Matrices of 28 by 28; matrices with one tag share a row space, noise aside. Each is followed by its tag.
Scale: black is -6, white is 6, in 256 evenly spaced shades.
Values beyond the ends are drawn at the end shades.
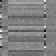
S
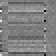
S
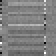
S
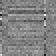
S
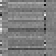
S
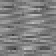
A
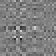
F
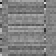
S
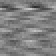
A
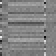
S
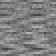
A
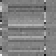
S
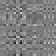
F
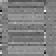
S
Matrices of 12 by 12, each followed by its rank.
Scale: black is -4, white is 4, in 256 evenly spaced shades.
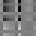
one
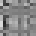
two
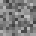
full rank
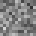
full rank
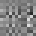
two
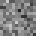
full rank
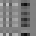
one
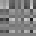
one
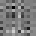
two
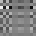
one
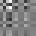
one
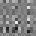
two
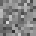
full rank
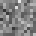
full rank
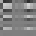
one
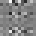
two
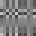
one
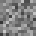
full rank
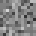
full rank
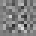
two
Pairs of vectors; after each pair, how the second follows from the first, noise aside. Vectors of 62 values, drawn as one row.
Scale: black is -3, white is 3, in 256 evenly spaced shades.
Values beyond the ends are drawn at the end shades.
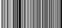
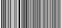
sign-scrambled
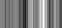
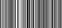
shuffled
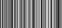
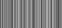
shrunk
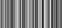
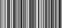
shuffled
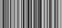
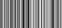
sign-scrambled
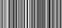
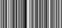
sign-scrambled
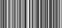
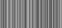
shrunk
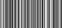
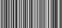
shuffled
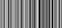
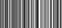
negated
